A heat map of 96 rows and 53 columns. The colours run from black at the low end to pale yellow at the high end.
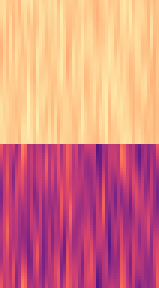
It is made of 2 by 1 panels. Panel 1,1: very high, streaked downward, faint in contrast. Panel 2,1: middling, streaked downward.
